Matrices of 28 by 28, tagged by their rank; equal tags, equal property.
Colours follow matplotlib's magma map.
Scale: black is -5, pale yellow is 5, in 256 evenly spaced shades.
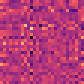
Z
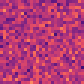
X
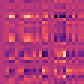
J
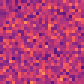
X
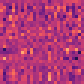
Z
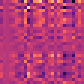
J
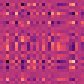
J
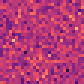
X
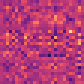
Z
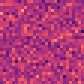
X
